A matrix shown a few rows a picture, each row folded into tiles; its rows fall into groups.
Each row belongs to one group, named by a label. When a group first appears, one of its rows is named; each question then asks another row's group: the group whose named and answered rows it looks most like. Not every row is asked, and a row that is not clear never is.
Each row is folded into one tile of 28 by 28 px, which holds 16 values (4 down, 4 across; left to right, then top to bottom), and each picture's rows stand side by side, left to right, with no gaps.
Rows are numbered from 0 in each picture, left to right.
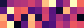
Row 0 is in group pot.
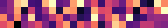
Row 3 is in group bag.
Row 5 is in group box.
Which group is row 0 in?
pot
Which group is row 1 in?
box
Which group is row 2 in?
pot
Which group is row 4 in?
pot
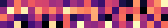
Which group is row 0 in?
box
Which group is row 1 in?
bag
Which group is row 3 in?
bag
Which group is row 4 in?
bag
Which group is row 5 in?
pot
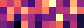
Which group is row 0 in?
bag
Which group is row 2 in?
box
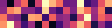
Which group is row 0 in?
pot
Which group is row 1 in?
box
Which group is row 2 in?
bag
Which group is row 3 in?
box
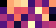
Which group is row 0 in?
pot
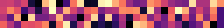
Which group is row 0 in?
pot
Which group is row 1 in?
box
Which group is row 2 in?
pot
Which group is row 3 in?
box
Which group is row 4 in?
bag
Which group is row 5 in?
pot
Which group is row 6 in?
pot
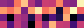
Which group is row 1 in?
bag
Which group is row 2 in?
bag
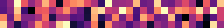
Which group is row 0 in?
pot
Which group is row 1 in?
pot
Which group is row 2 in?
pot
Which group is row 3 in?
bag
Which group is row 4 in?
pot
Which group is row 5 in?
box
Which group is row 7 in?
box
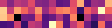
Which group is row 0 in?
box
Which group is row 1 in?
bag
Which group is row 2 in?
pot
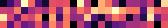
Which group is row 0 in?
box
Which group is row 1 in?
bag
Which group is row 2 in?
bag
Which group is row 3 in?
box
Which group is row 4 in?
box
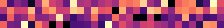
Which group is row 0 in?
bag
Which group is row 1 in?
box
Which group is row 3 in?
bag
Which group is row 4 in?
pot
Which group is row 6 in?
pot
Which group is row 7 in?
box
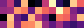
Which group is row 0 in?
bag
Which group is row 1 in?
pot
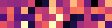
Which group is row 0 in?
bag
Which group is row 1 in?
bag
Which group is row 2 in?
box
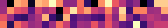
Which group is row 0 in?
box
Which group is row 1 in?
pot
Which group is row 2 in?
bag
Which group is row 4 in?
bag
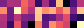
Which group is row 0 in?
box
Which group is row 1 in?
bag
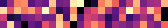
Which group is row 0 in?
box
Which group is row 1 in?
box
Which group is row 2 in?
pot
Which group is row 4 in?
bag
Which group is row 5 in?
pot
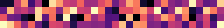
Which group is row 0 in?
pot
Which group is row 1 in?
bag
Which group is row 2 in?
bag
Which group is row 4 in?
pot
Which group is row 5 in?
box
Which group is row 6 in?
pot
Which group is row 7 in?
bag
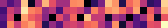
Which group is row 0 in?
bag
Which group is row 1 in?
pot
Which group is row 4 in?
box
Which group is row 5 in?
bag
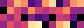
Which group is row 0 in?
pot
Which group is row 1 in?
pot
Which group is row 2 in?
pot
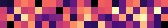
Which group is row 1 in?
box
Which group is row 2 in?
bag
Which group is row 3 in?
box
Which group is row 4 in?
box
